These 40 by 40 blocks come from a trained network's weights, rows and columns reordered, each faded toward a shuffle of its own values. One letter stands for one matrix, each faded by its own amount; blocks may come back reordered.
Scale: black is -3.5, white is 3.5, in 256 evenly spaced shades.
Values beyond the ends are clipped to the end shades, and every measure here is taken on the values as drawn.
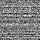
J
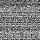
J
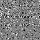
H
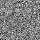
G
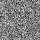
G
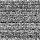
J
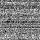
J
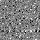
H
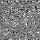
H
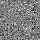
G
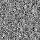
G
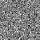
G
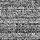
J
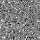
H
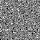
G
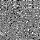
H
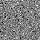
G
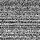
J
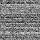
J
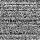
J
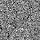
G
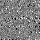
H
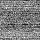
J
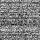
J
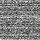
J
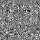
H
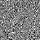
G
